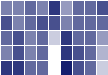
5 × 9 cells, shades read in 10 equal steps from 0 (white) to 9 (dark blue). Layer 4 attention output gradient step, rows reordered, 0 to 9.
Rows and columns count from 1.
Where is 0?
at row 4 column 5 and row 5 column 5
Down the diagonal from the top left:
5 5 5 6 0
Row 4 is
5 7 5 6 0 8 7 6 3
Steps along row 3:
up down up down up down same down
